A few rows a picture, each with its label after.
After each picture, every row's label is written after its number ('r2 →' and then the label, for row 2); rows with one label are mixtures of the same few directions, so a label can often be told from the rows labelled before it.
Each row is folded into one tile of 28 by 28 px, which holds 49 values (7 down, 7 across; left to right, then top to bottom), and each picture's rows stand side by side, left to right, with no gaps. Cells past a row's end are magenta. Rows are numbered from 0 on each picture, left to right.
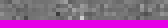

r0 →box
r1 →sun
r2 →box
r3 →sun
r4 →box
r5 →sun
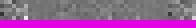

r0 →box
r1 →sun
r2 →sun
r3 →box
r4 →box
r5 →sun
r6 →box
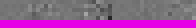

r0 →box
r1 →sun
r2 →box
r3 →box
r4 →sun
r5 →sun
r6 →box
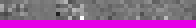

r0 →sun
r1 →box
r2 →box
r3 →box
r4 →box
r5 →box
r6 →box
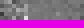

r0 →box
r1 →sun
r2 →box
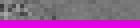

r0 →sun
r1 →box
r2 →box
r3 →box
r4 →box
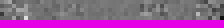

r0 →box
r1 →box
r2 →sun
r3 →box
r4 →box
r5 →sun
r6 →box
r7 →box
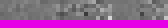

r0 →sun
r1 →box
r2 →sun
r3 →box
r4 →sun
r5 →box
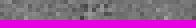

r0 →box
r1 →sun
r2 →box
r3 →sun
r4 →sun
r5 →box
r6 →box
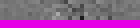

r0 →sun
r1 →box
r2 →box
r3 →box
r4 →sun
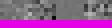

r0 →box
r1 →box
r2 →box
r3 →sun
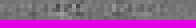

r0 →sun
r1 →sun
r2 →sun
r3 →sun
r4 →sun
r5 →sun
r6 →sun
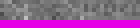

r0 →box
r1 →box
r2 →box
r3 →sun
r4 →sun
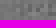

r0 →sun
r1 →sun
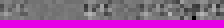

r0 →sun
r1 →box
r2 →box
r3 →sun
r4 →box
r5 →sun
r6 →box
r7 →sun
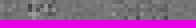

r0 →sun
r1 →sun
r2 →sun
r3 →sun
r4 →box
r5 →box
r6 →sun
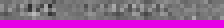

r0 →sun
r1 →sun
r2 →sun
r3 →sun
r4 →sun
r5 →sun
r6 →box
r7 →box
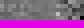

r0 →sun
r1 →sun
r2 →box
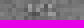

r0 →box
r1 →sun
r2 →box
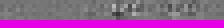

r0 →sun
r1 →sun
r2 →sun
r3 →sun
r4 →sun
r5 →sun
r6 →sun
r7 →sun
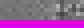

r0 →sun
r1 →box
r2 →sun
